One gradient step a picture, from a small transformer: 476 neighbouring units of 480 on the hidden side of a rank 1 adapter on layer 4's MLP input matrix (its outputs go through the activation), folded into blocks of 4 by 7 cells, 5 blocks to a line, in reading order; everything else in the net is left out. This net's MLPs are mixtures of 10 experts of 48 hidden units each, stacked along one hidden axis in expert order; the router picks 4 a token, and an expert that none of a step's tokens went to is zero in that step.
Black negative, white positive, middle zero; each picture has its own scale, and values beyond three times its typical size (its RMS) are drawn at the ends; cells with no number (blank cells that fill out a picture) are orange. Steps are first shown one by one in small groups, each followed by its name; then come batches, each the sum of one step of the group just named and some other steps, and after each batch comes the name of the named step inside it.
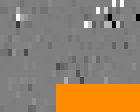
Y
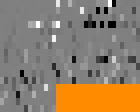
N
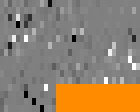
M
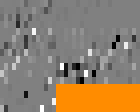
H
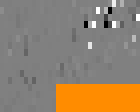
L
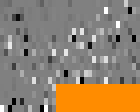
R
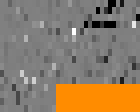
N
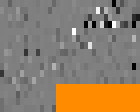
L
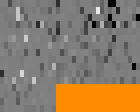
Y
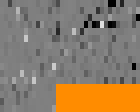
L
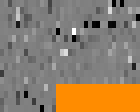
M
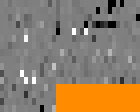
M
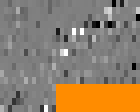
R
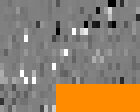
R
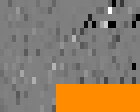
H
